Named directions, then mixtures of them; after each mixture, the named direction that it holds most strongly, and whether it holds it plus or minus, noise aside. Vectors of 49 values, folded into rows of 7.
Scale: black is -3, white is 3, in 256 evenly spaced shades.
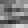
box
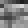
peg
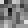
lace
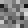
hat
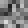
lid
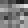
peg, plus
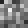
lace, minus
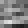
box, minus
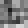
box, plus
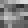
peg, minus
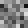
hat, plus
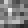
box, minus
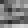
box, plus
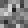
lid, minus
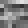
peg, minus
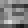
box, minus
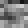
peg, plus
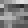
peg, minus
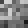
lace, minus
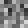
lace, plus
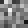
lace, minus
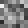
hat, minus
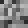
lace, minus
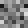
hat, plus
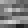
box, minus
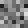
hat, plus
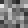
hat, minus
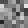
hat, minus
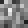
lace, minus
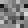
hat, plus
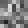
lid, minus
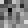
lace, plus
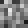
lace, minus
